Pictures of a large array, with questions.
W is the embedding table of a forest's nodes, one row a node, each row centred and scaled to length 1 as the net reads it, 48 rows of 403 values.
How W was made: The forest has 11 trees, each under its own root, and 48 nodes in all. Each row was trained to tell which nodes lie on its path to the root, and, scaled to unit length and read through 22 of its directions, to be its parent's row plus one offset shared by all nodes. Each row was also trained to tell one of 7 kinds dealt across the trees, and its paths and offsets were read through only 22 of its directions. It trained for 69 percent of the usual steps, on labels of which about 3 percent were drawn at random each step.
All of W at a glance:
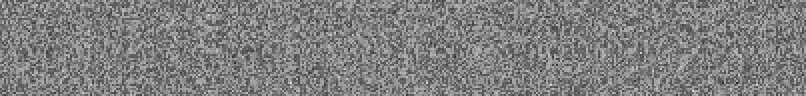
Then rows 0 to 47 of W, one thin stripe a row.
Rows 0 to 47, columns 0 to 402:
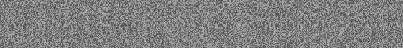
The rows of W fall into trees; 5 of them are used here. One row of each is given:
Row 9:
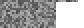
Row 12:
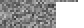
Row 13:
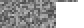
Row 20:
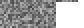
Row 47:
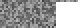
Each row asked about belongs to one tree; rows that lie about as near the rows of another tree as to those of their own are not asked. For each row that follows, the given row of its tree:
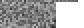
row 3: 20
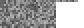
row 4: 9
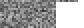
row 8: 12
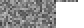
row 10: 12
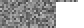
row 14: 47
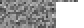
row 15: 47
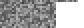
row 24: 13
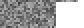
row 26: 47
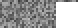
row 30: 20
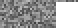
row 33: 20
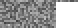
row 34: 13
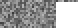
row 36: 47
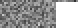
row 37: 9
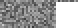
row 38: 13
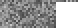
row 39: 20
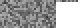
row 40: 12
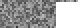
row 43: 47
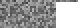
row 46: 13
